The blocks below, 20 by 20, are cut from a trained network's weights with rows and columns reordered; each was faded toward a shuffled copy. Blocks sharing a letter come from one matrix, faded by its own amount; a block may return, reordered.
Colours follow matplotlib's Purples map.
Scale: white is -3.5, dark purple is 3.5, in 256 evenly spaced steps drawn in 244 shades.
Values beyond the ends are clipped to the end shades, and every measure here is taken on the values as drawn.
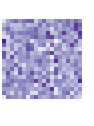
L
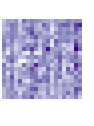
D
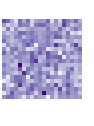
L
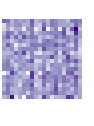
D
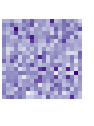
L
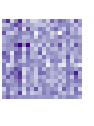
D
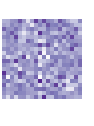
L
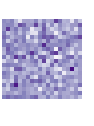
L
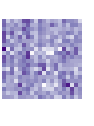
D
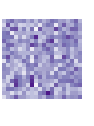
L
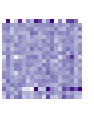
D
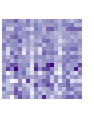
D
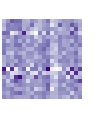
D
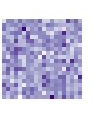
L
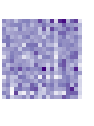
D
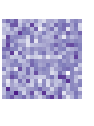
L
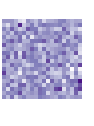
L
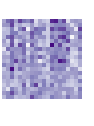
D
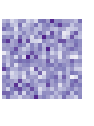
L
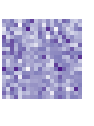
L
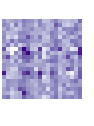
D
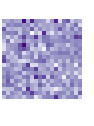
L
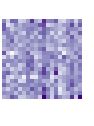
D
